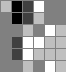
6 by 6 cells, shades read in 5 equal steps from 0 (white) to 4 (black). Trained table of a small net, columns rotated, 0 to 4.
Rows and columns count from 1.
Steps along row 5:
up down up same same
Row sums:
12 14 8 7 8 8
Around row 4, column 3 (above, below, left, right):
1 0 3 0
